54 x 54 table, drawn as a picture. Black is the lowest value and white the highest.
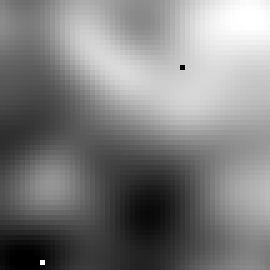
Two lone cells stand out: one far higher and one far lower than their neighbours. There is an overall slope up to the top right. The ninth with the highest average is the top right. Overall the values sit about 50% of the way up the scale.
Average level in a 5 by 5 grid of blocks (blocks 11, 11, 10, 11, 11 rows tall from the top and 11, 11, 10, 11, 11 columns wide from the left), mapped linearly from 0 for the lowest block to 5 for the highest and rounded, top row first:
2 4 3 4 5 / 1 3 4 4 4 / 1 1 2 3 3 / 2 2 0 1 3 / 0 1 0 1 2
